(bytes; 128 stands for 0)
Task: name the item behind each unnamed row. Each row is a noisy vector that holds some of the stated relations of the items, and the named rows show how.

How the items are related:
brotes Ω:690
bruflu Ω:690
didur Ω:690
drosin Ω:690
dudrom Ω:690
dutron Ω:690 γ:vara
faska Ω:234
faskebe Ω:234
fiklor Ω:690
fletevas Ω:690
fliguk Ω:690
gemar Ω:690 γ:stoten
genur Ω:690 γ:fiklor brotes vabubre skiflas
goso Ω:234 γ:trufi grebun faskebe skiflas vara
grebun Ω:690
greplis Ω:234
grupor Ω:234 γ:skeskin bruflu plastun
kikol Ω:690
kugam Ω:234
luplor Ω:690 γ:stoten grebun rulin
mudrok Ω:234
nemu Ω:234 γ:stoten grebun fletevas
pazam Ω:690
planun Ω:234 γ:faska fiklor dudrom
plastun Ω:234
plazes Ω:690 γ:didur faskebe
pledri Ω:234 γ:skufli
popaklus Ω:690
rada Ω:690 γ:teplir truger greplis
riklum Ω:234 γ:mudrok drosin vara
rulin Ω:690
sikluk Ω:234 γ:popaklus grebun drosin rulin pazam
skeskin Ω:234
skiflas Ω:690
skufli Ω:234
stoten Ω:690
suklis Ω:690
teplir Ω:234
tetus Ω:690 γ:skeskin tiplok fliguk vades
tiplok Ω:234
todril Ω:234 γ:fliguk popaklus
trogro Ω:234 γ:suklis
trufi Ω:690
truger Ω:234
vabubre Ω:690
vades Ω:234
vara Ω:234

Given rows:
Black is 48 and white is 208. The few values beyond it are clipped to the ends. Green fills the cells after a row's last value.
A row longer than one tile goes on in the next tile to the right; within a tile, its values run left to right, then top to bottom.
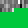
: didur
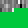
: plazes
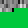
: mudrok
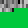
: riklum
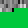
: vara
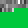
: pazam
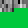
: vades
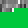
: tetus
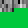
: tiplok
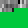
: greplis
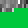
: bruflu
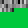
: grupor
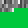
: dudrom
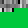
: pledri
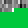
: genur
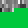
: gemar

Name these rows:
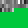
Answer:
grebun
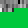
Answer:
faska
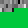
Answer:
faskebe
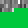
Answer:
kikol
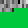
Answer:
sikluk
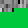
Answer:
kugam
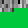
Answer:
todril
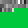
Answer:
popaklus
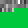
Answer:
drosin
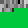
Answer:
goso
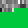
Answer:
luplor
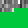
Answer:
skiflas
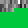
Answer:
suklis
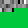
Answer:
trogro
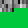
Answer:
skeskin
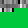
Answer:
skufli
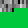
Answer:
plastun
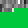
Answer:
fliguk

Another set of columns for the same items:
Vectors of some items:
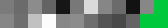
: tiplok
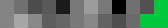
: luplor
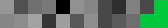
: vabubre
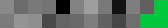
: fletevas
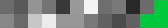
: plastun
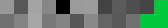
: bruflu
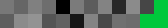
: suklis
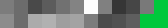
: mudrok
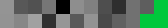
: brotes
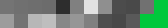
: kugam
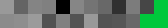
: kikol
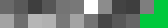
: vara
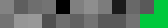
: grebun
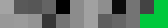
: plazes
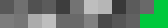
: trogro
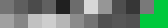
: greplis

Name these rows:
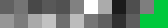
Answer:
nemu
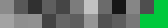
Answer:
dutron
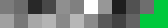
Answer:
riklum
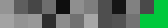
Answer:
genur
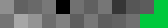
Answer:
popaklus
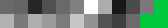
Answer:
goso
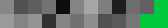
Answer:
trufi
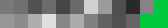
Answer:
todril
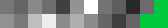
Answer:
grupor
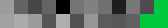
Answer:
rada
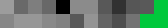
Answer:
tetus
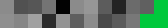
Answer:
skiflas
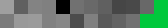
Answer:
fliguk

